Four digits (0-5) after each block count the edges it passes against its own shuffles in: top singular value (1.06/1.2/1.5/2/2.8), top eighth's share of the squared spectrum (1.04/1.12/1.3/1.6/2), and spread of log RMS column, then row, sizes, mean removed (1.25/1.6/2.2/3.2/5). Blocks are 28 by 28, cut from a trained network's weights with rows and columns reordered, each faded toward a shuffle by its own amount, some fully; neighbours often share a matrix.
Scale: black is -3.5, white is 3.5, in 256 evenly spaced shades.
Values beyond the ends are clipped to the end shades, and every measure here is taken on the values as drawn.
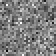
0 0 0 0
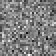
0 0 0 0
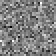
0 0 0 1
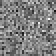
2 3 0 1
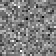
0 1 0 0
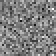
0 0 0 0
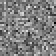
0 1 0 1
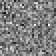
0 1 0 0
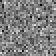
1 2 0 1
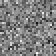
0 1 0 0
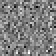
2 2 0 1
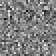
2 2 0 1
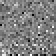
2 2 0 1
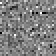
2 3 0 1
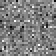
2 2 0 1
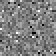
1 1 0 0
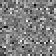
2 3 0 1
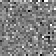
2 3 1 1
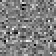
3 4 0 2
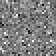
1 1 0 0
